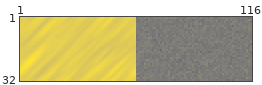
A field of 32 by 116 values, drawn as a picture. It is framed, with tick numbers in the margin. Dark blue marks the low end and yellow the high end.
The table splits into one row of 2 panels. Panel 1,1: very high, slanting up to the right, faint in contrast. Panel 1,2: middling, fine-grained, faint in contrast.
